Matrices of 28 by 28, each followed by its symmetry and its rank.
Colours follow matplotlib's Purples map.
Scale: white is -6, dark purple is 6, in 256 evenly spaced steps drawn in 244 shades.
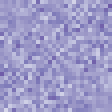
antisymmetric, full rank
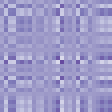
symmetric, rank one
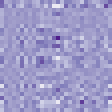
neither, rank three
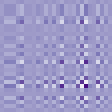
symmetric, rank one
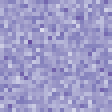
antisymmetric, full rank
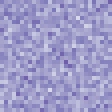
neither, full rank
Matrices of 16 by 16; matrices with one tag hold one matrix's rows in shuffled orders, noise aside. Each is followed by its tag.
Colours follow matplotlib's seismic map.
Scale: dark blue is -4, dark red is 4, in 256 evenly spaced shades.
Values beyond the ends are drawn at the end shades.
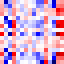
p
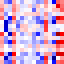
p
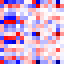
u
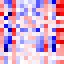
p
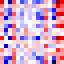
p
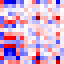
u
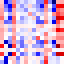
p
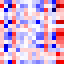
p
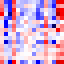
p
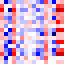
p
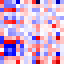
u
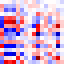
u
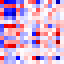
u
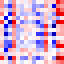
p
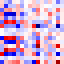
u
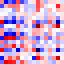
u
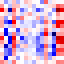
p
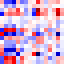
u
